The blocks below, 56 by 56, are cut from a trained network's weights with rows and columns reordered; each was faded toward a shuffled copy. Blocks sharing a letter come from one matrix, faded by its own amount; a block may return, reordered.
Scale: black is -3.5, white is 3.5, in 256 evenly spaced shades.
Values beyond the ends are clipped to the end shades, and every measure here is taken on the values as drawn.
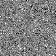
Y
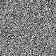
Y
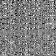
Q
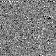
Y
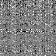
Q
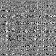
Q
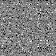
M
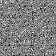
M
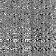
Q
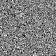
Y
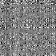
Q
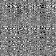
Q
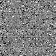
M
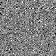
Y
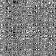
Q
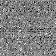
M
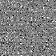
M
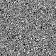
Y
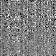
Q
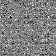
M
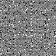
M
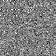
Y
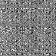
Q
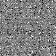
M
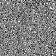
Y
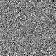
Y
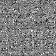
M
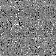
M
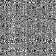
Q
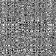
Q
